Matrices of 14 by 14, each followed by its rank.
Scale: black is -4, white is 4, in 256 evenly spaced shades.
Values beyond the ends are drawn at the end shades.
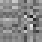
three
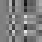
one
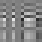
one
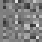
three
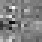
three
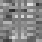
three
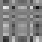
one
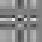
one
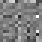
three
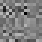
three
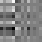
one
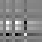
one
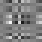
one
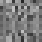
three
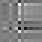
one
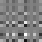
one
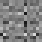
three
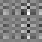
one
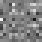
three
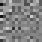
three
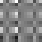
one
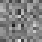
three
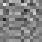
three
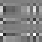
one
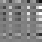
one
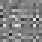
three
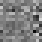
three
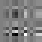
one
